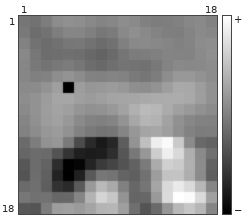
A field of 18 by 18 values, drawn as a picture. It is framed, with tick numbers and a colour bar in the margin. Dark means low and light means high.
Calmest part: top right. Mirror symmetry: none. Lone odd cells: 1, lower than its neighbours. Ninth with the highest average: bottom right. Seam: horizontal, 60% of the way down, the top part calmer.
